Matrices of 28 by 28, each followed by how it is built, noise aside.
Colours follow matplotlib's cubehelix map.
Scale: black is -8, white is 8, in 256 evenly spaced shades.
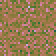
low rank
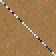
diagonal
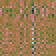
low rank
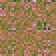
low rank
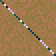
diagonal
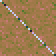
diagonal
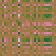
low rank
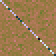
diagonal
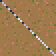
diagonal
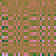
low rank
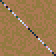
diagonal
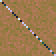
diagonal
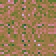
low rank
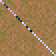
diagonal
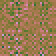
low rank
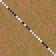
diagonal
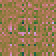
low rank
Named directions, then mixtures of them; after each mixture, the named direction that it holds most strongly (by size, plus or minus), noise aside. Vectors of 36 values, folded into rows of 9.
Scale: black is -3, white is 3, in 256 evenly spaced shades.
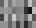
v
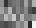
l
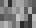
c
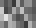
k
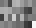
v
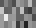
k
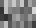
k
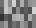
k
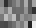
l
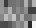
l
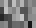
k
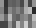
v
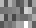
v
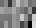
c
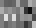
v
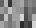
c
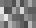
k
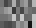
l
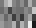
l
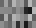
v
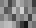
c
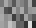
l
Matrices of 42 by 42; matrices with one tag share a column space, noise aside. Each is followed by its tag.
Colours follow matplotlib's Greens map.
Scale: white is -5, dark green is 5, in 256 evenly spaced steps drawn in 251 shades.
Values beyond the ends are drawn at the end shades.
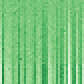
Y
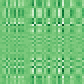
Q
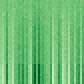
Y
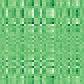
Q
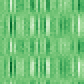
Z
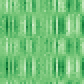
Z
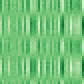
Z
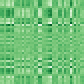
Q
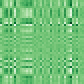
Q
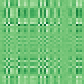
Q
